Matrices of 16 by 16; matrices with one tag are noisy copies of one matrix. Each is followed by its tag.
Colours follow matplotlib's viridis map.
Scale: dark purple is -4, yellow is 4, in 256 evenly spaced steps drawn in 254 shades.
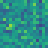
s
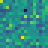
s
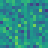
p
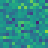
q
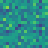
s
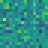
s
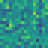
s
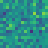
s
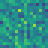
p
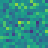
q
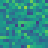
q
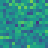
q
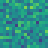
q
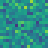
q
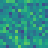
p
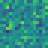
s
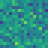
p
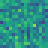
p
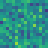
p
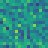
p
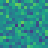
q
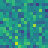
p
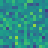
p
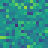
q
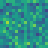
p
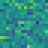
q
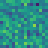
p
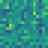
s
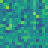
s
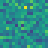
q
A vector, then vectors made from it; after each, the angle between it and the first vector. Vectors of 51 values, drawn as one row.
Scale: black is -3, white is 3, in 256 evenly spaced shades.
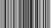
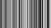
orthogonal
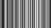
partly opposed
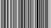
partly aligned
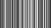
nearly opposite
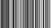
partly aligned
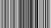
nearly parallel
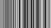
partly aligned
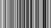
partly aligned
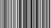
partly aligned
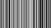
partly opposed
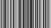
nearly parallel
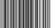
nearly parallel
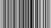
nearly parallel
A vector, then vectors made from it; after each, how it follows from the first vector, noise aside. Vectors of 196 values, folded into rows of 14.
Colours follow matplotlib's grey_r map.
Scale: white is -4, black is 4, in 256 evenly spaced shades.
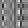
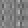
shrunk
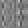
shrunk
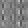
shrunk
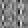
negated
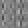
shrunk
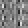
negated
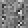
sign-scrambled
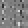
partly zeroed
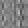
shrunk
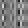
negated
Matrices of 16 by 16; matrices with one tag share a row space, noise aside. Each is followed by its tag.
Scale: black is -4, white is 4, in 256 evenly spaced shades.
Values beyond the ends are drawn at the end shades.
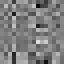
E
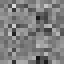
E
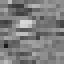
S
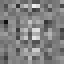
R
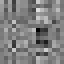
E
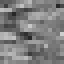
S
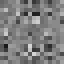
R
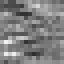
S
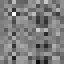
E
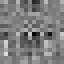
R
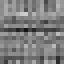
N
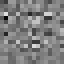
R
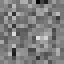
E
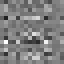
R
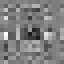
R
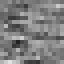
S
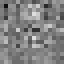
R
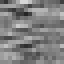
S
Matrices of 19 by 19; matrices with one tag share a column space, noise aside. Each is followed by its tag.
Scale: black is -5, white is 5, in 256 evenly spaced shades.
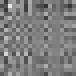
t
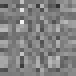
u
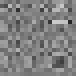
u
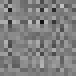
u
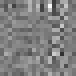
t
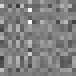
u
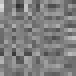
t
